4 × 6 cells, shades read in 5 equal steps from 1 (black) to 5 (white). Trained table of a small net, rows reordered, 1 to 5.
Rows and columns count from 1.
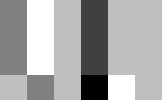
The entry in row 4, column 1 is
4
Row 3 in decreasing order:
5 4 4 4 3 2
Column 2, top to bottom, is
5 5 5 3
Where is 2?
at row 1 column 4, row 2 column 4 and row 3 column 4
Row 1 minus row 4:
-1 2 0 1 -1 0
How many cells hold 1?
1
